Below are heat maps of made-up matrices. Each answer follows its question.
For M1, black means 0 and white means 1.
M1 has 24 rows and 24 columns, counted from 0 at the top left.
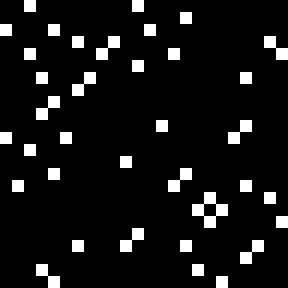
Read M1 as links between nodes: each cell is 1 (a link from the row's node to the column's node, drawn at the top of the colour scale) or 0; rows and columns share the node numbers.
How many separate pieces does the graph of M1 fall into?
1
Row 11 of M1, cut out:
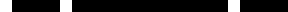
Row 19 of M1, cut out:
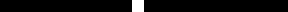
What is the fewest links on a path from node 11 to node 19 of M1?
1
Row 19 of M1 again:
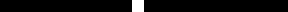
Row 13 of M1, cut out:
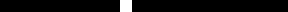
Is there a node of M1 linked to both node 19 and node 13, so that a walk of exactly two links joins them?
no
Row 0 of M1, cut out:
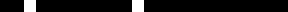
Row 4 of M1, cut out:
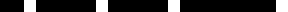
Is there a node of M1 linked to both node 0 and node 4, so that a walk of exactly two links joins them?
yes
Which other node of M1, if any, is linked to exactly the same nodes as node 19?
node 5
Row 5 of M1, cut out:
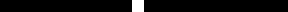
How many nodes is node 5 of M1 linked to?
1
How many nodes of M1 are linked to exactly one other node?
9
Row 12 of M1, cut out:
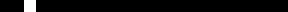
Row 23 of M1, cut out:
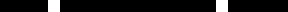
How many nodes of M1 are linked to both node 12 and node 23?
0
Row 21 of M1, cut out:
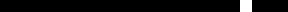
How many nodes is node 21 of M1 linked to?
1
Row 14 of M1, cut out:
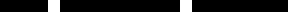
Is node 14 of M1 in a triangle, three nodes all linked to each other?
no
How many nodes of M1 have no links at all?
0
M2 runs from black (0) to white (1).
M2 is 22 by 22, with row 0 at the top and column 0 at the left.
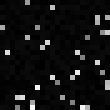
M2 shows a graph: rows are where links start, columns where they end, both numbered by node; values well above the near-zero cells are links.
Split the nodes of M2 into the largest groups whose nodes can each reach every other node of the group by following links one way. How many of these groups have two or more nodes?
2
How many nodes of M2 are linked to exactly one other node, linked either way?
7
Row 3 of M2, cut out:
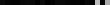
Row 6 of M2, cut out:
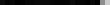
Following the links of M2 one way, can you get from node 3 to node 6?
yes
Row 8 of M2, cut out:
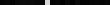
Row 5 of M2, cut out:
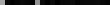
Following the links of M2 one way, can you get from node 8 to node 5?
no
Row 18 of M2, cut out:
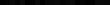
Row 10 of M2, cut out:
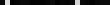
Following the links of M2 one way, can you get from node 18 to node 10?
no
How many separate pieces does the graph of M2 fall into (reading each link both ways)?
5
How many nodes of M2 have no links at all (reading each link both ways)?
3
